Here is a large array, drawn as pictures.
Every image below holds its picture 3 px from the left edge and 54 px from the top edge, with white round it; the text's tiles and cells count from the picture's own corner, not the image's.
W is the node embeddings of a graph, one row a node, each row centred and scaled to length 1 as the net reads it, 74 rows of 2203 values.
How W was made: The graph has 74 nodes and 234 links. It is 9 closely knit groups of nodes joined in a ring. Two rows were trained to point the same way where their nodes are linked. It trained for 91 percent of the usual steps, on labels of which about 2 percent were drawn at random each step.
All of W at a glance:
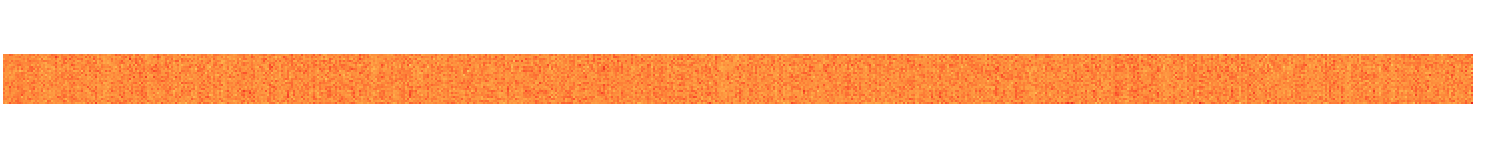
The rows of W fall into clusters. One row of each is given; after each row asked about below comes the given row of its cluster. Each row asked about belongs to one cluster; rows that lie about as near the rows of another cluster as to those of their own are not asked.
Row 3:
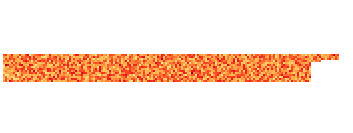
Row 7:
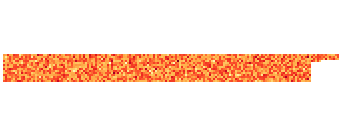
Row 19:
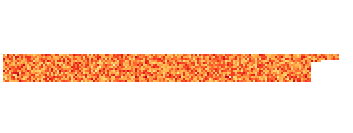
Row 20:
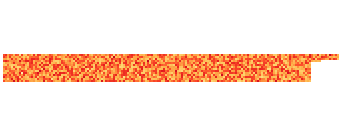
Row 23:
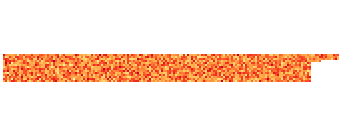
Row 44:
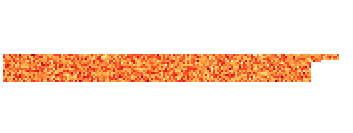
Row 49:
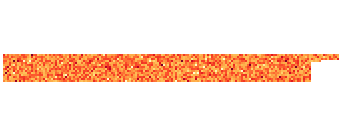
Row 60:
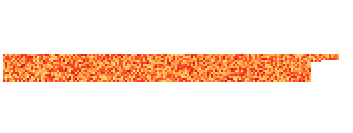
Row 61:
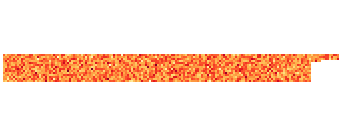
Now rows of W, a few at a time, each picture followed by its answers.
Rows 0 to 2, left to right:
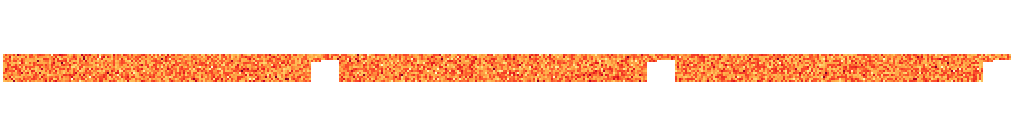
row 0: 61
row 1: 3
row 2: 60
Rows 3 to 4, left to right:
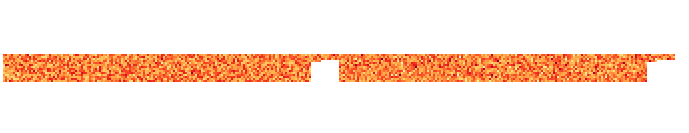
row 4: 19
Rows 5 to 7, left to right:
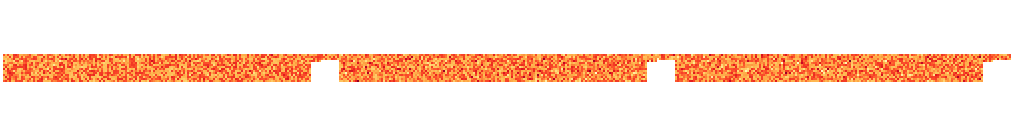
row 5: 7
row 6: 61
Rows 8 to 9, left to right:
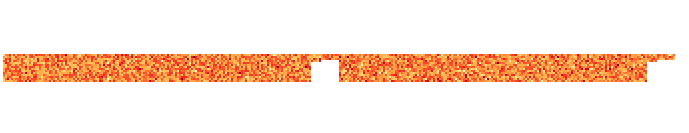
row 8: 61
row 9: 44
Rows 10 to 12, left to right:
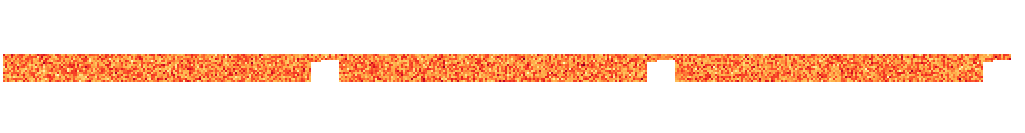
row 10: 60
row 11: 44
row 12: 61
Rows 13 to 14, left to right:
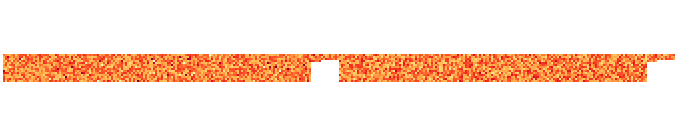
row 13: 60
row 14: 7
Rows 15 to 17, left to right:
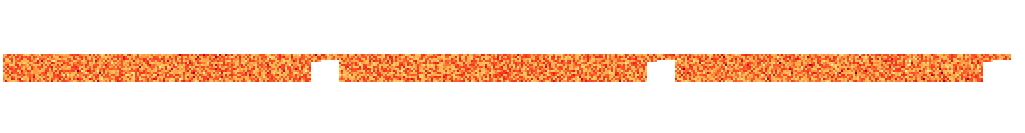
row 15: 19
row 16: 3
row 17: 19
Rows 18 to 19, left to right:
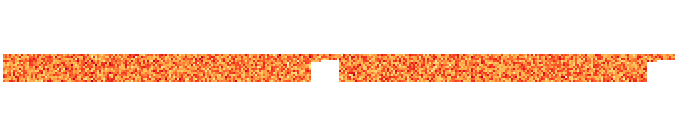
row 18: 20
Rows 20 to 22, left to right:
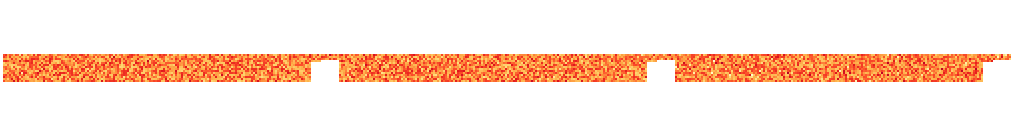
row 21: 20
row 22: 60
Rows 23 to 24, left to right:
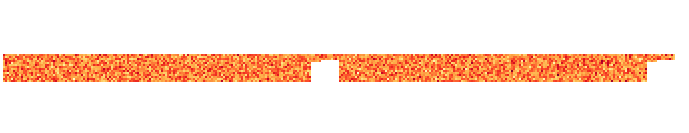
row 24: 20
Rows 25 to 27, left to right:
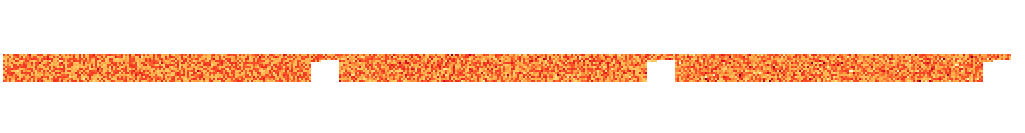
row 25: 7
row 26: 20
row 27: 23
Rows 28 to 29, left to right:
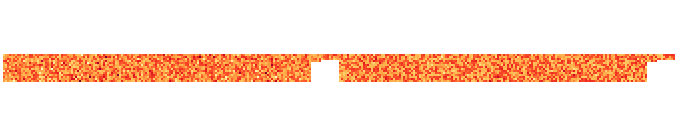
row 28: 61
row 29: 3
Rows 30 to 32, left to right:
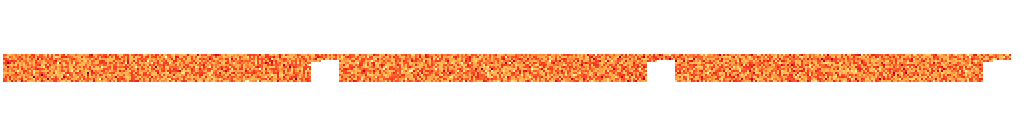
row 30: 23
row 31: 7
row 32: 19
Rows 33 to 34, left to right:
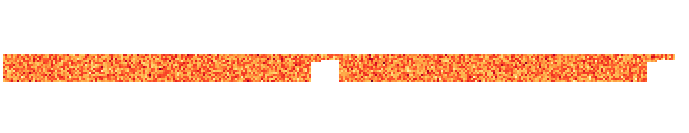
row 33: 3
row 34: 23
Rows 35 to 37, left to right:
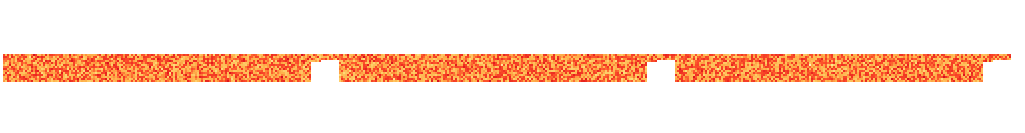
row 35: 49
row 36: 3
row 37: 7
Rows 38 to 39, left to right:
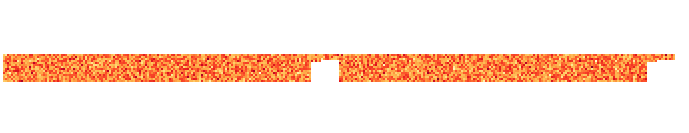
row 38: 61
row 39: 23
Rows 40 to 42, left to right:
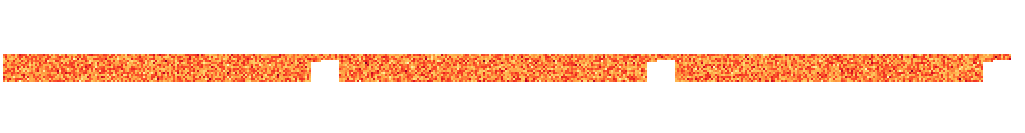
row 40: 60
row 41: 20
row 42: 61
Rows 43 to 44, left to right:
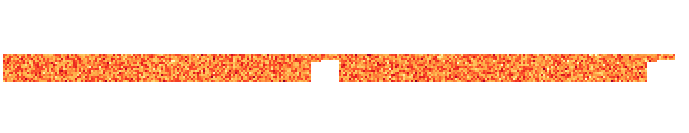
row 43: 44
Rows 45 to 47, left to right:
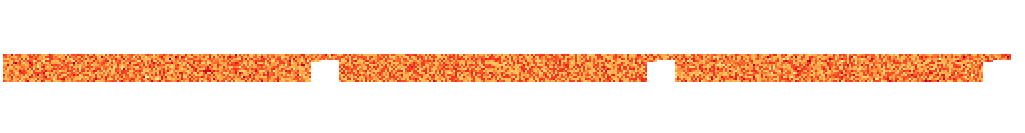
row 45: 20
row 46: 19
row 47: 3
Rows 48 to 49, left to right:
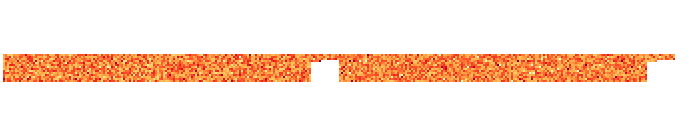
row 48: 60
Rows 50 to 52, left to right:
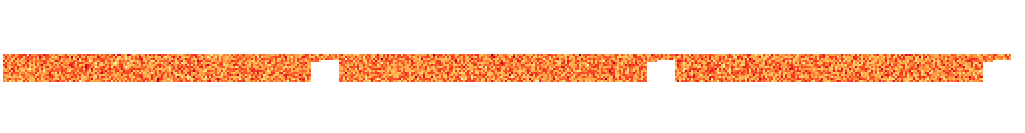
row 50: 60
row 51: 23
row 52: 44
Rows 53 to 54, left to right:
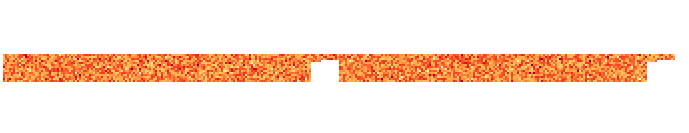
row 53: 60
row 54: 49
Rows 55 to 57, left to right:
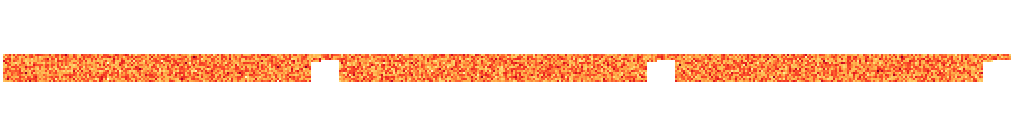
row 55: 61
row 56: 61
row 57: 20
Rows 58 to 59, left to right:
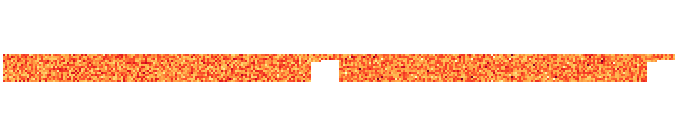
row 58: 49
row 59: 23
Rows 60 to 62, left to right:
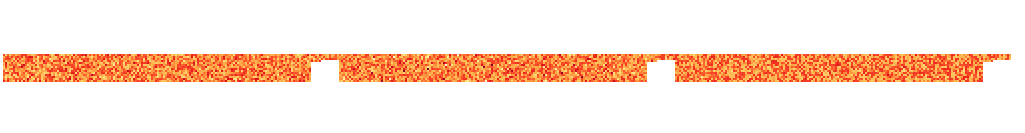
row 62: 23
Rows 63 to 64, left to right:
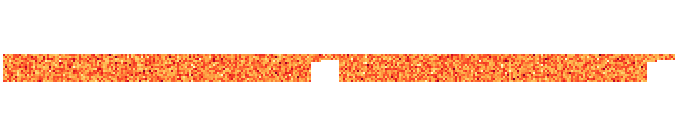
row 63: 7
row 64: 49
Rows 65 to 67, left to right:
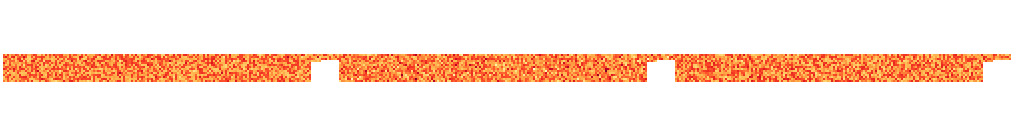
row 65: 49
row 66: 19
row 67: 44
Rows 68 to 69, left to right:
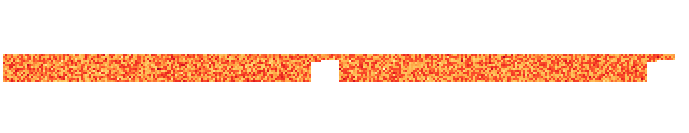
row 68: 3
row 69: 7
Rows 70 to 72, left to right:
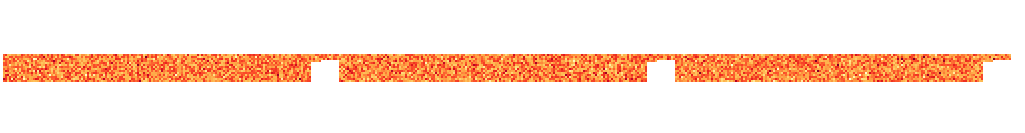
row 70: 23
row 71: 19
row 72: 49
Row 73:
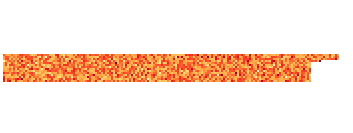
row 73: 60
